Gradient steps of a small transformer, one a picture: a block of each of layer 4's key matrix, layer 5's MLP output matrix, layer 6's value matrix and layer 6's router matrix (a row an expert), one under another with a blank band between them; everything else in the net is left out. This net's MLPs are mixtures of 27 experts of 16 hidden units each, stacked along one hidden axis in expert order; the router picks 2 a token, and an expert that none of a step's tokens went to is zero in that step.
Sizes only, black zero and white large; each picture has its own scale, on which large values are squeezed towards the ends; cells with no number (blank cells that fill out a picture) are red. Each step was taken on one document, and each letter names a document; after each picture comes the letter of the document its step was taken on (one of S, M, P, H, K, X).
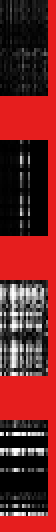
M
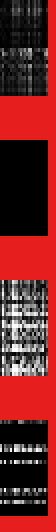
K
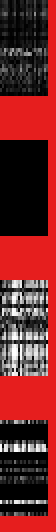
K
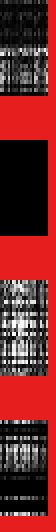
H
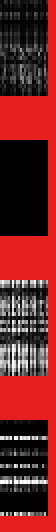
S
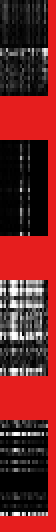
M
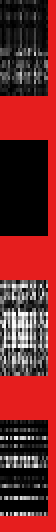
H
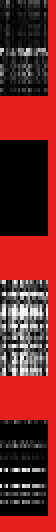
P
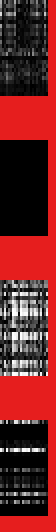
P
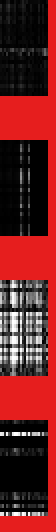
M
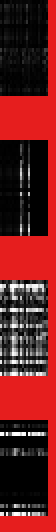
M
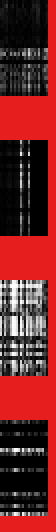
M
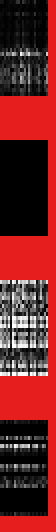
S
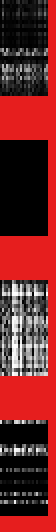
K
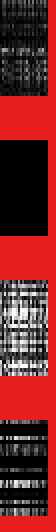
P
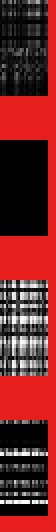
P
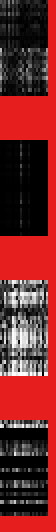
P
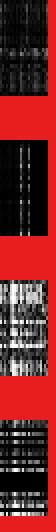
M
